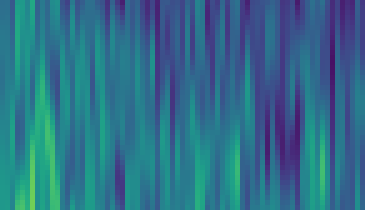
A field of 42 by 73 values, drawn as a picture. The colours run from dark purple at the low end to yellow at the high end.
Histogram: bell-shaped. Grain: streaks running down. Ninth with the lowest average: top right. Ninth with the highest average: bottom left. Slope: up to the bottom left.
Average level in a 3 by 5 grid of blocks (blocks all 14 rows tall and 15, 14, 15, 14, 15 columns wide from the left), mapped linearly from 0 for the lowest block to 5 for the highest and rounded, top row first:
3 2 0 0 0 | 4 3 2 1 1 | 5 3 3 2 2
